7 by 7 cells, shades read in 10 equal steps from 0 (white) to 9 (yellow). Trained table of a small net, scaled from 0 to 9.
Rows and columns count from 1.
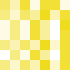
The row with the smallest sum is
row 6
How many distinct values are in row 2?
7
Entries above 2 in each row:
5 6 4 4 6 4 5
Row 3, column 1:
1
